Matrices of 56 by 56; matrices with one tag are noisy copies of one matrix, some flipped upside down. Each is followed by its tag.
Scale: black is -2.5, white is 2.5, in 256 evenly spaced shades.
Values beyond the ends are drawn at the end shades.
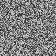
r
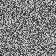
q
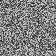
q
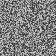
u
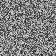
r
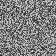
q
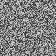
r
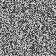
u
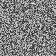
u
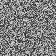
r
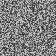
u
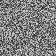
q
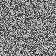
r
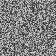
u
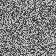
q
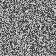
u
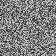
q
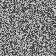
u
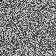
q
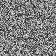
r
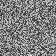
q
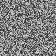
r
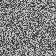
q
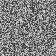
u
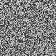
r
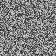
r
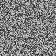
r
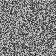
u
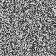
u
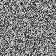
r
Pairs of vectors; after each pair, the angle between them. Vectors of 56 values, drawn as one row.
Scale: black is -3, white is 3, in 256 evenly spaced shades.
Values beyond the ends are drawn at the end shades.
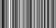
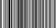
nearly opposite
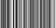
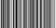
nearly parallel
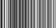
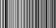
nearly opposite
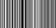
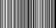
orthogonal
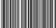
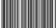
nearly parallel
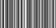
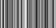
nearly parallel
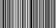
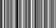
partly opposed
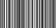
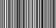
nearly parallel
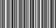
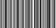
nearly opposite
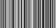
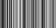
orthogonal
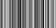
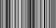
partly opposed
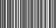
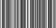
orthogonal
